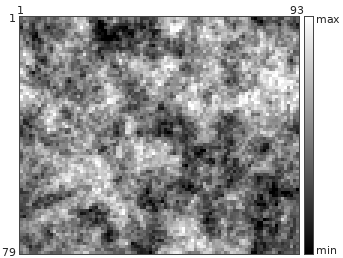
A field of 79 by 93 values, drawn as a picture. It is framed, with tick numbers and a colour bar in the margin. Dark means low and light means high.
Stripes: none. Grain: blotchy. Mirror symmetry: none. Histogram: bell-shaped. Ninth with the highest average: top right.
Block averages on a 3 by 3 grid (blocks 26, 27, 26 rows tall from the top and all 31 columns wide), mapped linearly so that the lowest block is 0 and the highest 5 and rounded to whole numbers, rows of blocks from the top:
235 | 433 | 320
